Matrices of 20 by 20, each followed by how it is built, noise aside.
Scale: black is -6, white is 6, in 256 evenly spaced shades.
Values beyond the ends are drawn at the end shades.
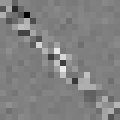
banded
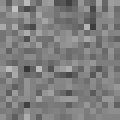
low rank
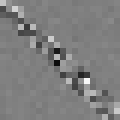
banded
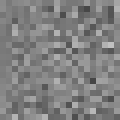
low rank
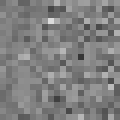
low rank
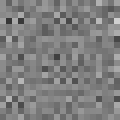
low rank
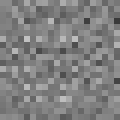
low rank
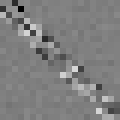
banded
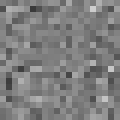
low rank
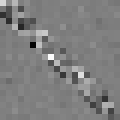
banded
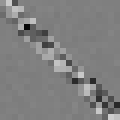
banded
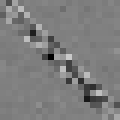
banded
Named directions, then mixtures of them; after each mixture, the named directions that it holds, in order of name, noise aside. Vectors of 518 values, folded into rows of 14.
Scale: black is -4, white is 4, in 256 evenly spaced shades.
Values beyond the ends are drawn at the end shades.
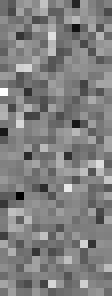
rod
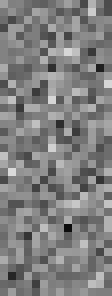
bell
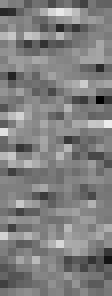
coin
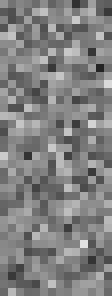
bell, coin, rod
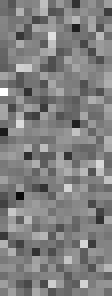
rod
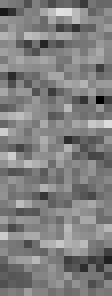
coin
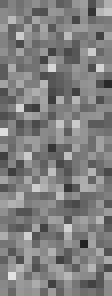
bell, rod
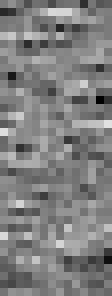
coin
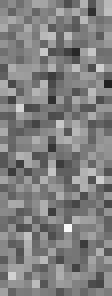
bell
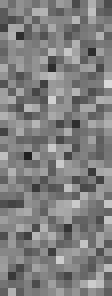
bell, rod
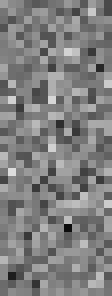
bell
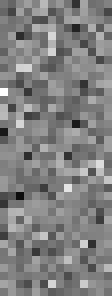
rod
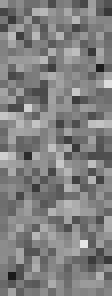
bell, coin, rod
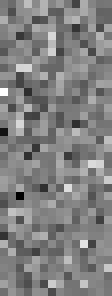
rod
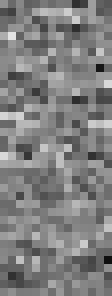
bell, coin, rod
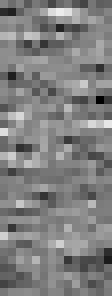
coin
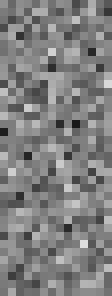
bell, rod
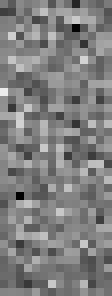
coin, rod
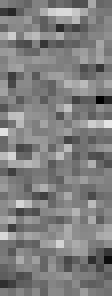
coin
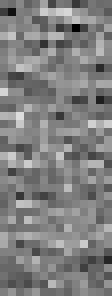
coin, rod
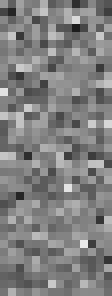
bell, coin, rod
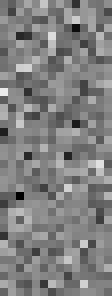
rod
